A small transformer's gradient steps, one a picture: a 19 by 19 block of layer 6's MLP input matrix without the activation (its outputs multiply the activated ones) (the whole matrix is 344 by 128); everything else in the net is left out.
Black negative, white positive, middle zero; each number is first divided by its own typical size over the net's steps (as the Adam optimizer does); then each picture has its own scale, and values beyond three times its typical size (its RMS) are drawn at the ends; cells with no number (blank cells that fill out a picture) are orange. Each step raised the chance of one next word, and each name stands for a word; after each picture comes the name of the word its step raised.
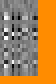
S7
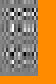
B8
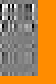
B8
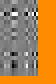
S7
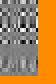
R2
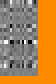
R2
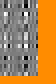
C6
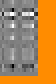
S7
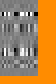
B8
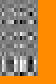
C6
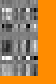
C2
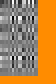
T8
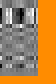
S7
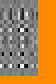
R2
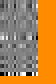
C6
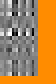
C2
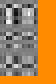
C6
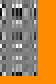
C6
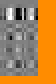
S7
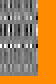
B8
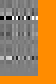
B8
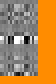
C6
